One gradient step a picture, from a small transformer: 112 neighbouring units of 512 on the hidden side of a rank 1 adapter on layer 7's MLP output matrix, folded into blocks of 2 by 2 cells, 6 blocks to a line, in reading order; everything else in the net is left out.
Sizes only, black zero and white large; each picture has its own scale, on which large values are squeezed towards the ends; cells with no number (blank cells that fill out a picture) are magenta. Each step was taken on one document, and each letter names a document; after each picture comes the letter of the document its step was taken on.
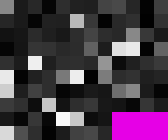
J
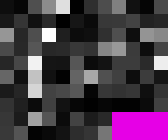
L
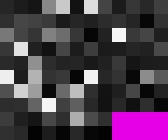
L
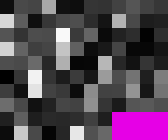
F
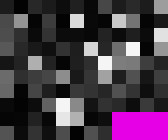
J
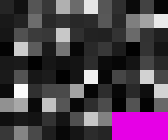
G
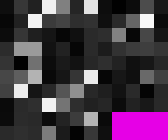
G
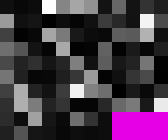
G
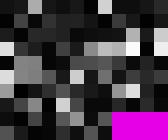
J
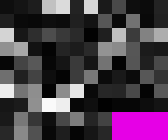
L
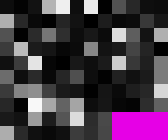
L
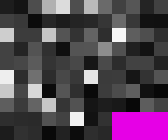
L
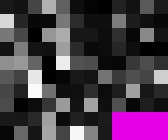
F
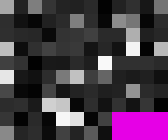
J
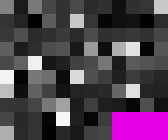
J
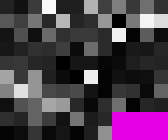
G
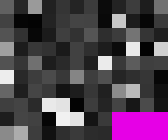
J
